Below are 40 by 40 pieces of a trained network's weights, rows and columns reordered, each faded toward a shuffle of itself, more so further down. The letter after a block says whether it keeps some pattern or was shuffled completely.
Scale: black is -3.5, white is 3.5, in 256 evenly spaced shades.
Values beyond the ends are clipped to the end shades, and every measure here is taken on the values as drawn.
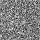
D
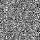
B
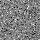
D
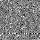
B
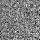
B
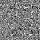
B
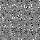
B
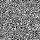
B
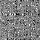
B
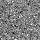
D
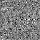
B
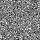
D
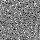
D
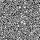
D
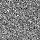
D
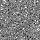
D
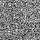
B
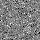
D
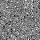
D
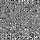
B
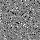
D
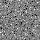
D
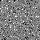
D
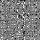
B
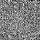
B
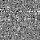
B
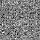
B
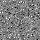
D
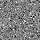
D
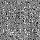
B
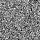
D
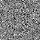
B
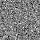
D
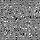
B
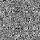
B
